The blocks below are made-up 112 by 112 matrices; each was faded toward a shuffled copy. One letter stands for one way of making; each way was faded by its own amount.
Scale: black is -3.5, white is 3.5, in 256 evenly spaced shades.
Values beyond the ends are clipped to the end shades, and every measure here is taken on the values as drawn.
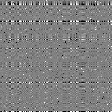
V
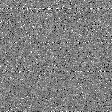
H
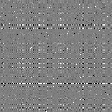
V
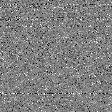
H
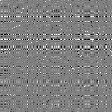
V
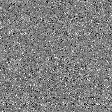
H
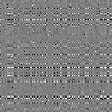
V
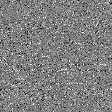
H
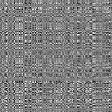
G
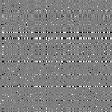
V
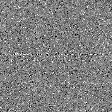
H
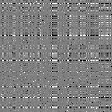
V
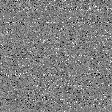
H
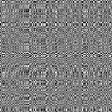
G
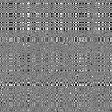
V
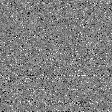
H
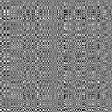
G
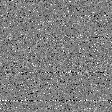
H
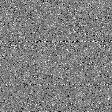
H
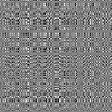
G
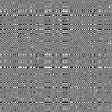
V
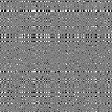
V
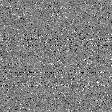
H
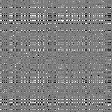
V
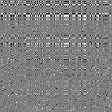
V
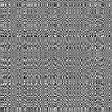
G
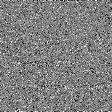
H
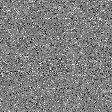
H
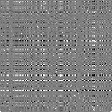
V
